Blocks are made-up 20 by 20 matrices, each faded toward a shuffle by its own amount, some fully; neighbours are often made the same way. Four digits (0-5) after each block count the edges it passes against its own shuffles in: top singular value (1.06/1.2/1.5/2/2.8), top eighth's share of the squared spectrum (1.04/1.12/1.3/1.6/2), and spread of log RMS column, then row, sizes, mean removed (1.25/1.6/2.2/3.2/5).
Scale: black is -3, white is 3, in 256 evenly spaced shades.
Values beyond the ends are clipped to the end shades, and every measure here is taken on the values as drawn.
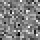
0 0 0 0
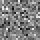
2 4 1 1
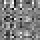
3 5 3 2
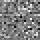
1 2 0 0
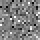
0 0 0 0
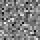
1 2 0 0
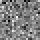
0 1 0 0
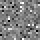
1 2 0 0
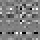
3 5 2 3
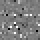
2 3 0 1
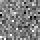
0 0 0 0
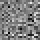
3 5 3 2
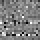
2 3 0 2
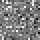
2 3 0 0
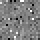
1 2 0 0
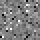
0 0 0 0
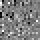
2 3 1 1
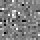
1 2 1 0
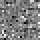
0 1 0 0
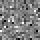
0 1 0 1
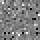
2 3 0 1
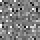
2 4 0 1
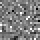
2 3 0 0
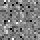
1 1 1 0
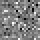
2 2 2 0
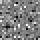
2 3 0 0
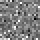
1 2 0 0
